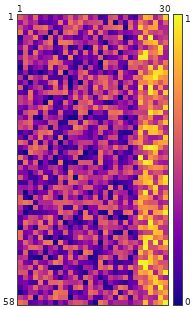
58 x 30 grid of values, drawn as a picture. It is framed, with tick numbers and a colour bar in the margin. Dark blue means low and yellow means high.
Seam: vertical, 80% of the way across, the right part higher. Mirror symmetry: none. Average level on the scale: 40%. Stripes: none.
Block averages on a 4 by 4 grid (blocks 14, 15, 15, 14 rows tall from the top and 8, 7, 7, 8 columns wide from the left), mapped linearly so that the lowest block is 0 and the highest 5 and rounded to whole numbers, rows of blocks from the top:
0115
1014
0105
1105
